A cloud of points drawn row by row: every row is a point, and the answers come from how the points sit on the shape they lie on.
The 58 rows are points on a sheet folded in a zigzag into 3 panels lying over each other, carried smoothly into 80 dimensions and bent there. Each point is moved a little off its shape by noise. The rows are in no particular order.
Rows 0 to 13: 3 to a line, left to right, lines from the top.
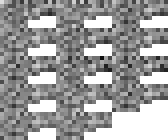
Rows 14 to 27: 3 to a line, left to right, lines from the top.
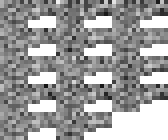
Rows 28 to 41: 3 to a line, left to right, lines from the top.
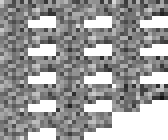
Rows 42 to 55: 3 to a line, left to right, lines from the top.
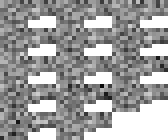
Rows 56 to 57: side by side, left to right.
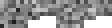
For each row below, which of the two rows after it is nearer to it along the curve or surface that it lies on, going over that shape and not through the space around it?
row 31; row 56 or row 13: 56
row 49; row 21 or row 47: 21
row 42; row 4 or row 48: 48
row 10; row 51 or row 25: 25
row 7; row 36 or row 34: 36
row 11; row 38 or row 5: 38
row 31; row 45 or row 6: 45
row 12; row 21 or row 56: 56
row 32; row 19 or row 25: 19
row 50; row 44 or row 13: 44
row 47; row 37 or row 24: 37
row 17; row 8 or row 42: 42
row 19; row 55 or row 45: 45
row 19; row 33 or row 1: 33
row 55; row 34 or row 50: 50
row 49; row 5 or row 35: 35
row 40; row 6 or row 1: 6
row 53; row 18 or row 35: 18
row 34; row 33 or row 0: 0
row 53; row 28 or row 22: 22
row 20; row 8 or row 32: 32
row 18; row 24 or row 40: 40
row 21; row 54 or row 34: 54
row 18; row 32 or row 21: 32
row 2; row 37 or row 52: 37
